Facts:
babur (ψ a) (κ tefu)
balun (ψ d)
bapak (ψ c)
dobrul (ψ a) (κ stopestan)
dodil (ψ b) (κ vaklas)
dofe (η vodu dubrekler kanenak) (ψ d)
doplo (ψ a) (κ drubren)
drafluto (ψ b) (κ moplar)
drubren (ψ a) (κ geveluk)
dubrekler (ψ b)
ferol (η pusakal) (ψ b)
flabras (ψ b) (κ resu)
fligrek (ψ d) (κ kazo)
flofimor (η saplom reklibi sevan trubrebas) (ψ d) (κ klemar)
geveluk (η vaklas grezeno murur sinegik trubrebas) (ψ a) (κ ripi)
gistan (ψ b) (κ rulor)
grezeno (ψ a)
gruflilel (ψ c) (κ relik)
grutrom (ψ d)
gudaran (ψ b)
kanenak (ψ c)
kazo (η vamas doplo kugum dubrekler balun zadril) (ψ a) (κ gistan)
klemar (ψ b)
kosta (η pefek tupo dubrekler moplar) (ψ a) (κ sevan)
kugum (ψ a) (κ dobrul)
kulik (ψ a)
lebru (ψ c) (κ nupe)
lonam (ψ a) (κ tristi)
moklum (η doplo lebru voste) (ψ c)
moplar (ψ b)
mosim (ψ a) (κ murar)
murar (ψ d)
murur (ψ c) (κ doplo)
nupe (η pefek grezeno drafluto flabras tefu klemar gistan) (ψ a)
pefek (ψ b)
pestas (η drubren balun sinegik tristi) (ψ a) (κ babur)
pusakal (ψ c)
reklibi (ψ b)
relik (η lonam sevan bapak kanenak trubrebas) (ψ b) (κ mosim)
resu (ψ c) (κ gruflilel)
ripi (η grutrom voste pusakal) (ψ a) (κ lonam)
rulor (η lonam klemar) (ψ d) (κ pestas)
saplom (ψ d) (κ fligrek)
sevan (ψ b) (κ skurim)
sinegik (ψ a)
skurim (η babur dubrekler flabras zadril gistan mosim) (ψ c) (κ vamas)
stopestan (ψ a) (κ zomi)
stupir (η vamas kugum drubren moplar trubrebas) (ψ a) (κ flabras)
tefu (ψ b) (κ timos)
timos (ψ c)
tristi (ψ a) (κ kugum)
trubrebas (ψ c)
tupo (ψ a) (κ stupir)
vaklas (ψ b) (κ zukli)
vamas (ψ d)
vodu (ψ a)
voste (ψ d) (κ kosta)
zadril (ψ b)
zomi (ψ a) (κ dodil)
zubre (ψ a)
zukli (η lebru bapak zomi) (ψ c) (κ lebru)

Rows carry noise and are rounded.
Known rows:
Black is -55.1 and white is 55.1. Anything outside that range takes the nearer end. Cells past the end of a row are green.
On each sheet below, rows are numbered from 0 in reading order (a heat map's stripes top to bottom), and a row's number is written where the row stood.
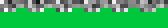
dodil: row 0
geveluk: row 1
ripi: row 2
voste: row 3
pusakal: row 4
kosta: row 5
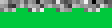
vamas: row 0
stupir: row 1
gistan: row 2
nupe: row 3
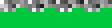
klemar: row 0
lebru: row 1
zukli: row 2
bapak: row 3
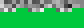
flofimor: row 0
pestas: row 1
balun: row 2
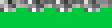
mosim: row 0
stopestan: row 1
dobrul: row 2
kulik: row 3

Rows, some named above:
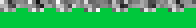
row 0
pefek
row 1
vaklas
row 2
klemar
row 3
ferol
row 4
drubren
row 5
moplar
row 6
tupo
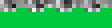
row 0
trubrebas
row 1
tristi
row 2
drafluto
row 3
balun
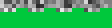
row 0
flofimor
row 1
drubren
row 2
moplar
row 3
fligrek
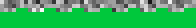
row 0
sevan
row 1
relik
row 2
skurim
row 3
babur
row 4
kazo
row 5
flabras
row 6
tefu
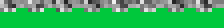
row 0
sinegik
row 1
voste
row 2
tupo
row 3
saplom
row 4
lonam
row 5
timos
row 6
saplom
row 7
murur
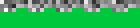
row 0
zomi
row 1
flofimor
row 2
dofe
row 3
grezeno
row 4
rulor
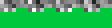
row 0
reklibi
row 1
dodil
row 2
moklum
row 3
tupo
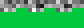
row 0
dofe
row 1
kugum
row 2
doplo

